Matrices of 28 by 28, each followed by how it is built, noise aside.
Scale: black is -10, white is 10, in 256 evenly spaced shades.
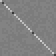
diagonal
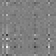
low rank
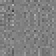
low rank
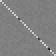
diagonal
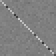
diagonal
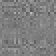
low rank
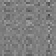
low rank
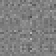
low rank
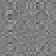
low rank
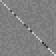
diagonal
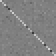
diagonal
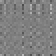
low rank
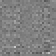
low rank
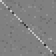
diagonal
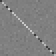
diagonal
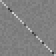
diagonal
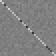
diagonal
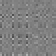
low rank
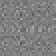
low rank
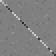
diagonal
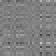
low rank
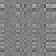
low rank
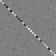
diagonal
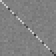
diagonal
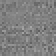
low rank
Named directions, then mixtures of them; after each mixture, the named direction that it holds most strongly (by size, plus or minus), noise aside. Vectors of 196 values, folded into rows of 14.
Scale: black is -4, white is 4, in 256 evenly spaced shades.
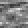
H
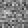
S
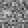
S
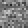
S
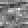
H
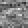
H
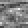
H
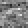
H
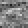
H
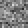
S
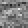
H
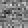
S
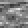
H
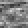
H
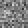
S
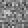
S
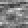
H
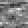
H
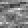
H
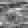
H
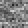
S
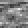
H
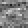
H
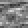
H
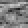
H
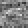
H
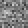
S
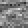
H
